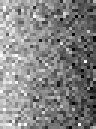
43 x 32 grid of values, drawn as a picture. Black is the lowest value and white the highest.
Average level on the scale: 50%. Histogram: bell-shaped. Slope: up to the left. Stripes: none. Odd rows or columns: none. Grain: fine.
